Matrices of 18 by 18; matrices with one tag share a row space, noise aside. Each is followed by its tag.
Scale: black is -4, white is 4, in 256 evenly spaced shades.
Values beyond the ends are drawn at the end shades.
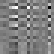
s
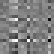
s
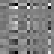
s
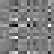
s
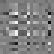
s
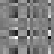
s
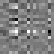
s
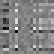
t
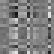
s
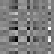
s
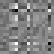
s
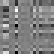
t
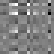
s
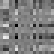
t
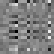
s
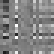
t
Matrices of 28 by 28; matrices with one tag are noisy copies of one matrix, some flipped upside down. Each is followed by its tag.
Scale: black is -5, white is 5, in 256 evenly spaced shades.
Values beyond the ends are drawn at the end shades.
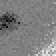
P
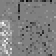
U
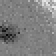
P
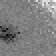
P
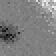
P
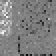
U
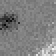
P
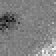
P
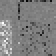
U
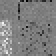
U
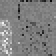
U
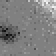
P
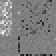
U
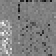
U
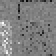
U
